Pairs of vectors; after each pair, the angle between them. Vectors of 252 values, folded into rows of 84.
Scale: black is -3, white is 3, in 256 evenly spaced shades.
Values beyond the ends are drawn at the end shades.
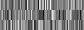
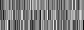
orthogonal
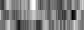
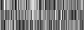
partly aligned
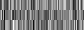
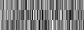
orthogonal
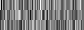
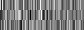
nearly parallel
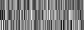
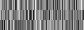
partly opposed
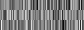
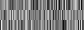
nearly parallel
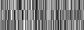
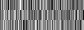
partly opposed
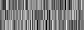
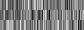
partly aligned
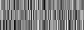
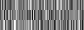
partly opposed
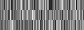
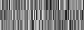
orthogonal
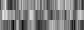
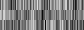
partly aligned
